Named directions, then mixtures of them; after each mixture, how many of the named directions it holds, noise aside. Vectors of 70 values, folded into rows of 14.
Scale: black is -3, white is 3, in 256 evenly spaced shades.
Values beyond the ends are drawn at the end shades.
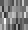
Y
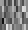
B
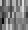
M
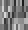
two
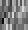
three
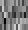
one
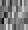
three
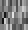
three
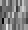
three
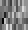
three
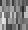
two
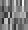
two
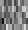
one
